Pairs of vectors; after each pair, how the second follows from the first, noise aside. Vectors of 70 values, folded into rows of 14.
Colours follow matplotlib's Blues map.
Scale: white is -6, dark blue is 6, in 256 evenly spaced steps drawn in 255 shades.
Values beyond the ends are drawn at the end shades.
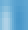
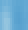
shrunk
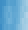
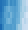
scaled up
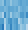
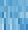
negated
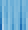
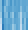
negated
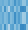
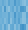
shrunk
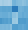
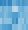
negated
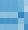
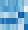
scaled up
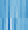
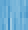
shrunk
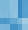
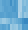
negated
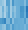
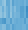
shrunk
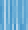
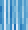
scaled up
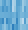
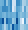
scaled up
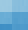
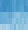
negated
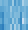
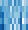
scaled up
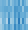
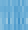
shrunk
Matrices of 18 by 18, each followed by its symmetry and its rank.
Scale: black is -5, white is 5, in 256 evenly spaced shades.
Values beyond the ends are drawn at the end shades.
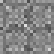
symmetric, rank three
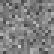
neither, full rank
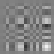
symmetric, rank one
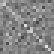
symmetric, full rank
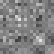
symmetric, rank three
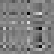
neither, rank two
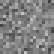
neither, full rank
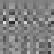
neither, rank two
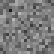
symmetric, full rank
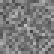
symmetric, full rank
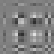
symmetric, rank one
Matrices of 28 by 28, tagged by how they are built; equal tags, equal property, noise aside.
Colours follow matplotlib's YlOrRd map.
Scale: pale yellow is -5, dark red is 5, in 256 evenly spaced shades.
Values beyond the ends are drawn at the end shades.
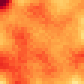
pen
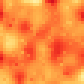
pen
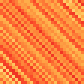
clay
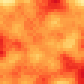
pen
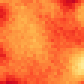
pen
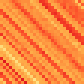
clay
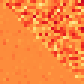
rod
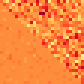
rod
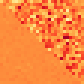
rod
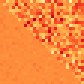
rod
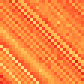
clay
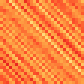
clay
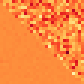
rod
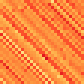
clay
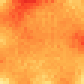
pen
